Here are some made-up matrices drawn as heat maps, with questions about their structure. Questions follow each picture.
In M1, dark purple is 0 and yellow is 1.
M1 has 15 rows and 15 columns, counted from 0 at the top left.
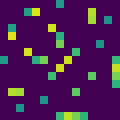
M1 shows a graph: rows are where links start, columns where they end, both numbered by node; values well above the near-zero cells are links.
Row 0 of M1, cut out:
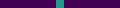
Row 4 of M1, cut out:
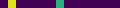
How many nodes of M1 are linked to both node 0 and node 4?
1
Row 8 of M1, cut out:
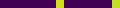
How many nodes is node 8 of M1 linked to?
2
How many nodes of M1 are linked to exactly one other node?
4
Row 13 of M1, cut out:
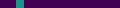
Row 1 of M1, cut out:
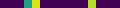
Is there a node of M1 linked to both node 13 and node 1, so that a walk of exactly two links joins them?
no
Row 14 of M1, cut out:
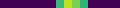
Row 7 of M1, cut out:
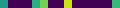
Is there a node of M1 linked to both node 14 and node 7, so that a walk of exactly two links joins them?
yes
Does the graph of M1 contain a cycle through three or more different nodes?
yes
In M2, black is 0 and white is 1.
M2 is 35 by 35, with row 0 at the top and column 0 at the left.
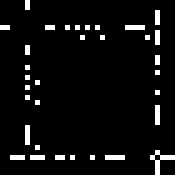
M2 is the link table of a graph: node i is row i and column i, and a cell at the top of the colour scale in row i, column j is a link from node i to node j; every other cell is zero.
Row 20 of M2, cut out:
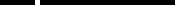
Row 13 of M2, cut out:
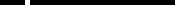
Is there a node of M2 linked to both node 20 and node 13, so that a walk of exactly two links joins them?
no
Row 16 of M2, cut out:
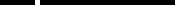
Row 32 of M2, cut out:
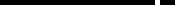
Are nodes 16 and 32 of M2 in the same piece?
yes
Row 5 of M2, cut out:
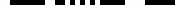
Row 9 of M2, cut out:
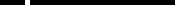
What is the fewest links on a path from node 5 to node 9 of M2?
1
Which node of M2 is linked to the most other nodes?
node 31
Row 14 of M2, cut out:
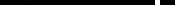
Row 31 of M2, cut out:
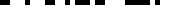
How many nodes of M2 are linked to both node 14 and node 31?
0
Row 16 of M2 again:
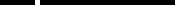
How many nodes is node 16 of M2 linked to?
1
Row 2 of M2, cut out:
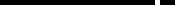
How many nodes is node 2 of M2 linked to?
1
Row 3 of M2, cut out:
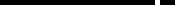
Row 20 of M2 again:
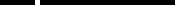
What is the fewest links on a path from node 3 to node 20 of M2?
3
